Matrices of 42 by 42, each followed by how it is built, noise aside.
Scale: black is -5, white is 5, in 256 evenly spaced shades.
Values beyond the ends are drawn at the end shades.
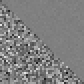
lower triangular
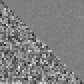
lower triangular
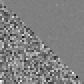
lower triangular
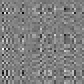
low rank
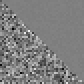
lower triangular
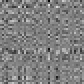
low rank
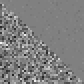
lower triangular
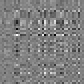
low rank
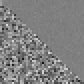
lower triangular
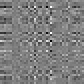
low rank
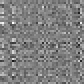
low rank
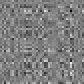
low rank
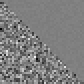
lower triangular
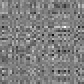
low rank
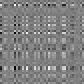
low rank
